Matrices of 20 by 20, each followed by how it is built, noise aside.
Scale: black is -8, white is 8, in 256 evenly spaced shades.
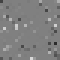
sparse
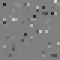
sparse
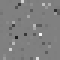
sparse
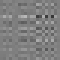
low rank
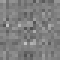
low rank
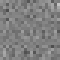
low rank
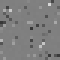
sparse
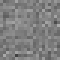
low rank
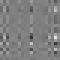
low rank
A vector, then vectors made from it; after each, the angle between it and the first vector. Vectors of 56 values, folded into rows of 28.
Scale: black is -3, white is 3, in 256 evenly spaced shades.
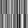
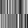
orthogonal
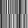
partly aligned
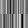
nearly opposite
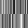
orthogonal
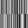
nearly parallel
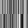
nearly opposite
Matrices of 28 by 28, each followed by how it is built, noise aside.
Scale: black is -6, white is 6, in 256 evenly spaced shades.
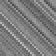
Toeplitz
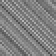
Toeplitz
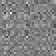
low rank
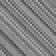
Toeplitz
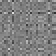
low rank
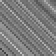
Toeplitz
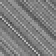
Toeplitz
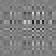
low rank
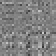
low rank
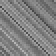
Toeplitz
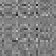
low rank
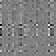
low rank
